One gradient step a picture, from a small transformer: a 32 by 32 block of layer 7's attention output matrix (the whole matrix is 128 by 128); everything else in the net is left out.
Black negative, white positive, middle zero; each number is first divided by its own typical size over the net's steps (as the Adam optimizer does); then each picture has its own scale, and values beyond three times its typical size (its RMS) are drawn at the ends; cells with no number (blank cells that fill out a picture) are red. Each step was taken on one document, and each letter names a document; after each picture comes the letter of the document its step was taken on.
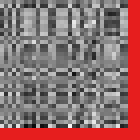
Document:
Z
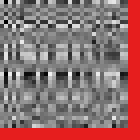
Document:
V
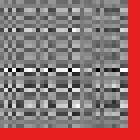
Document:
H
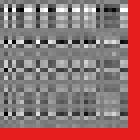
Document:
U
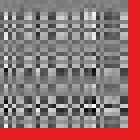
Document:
U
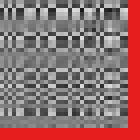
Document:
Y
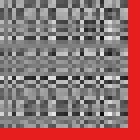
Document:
Y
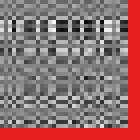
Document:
Y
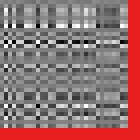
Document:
U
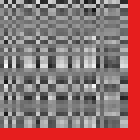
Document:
U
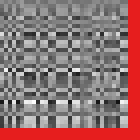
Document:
H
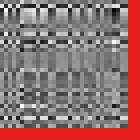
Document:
V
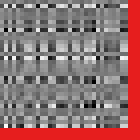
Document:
U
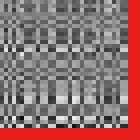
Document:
V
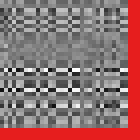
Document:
H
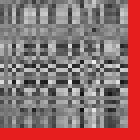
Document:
Z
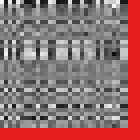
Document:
V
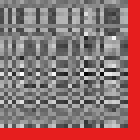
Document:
Z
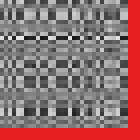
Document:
Y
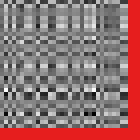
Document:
U
